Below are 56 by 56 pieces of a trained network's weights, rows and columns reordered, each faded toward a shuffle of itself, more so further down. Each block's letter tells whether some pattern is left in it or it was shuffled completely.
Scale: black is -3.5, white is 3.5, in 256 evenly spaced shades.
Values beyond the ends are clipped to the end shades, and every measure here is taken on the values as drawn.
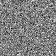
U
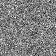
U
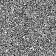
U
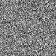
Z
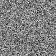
U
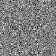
Z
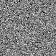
U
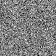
U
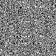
Z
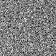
Z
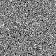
Z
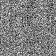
Z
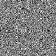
Z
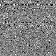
Z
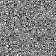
Z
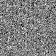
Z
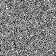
U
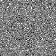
Z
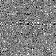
Z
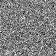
U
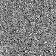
Z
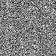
Z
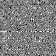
Z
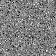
U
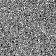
U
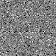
Z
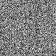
Z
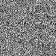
Z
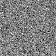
Z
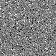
U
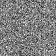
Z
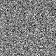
Z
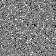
Z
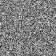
U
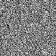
Z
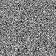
Z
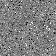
U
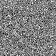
U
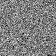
U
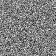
U
